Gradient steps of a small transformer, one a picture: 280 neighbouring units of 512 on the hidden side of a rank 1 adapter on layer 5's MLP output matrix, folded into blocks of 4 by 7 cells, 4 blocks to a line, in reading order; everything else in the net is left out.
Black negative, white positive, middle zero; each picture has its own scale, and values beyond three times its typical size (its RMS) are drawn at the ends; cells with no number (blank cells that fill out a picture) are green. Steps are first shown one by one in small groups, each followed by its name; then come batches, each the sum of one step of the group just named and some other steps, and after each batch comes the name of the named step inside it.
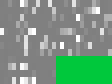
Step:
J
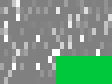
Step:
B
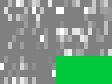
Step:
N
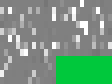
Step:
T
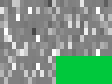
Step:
B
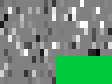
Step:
T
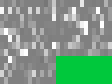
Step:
T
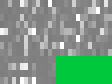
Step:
J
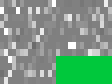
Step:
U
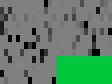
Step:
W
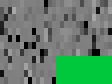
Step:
W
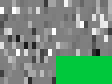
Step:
W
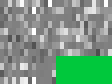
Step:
W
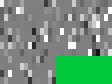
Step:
W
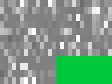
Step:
U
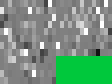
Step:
W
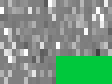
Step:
W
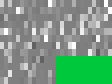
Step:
W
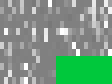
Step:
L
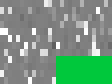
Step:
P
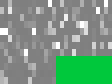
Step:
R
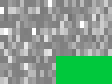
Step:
L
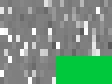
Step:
P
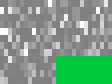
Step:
R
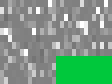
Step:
R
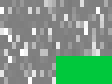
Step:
P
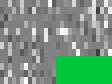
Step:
L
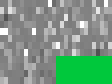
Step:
R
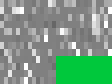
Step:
L
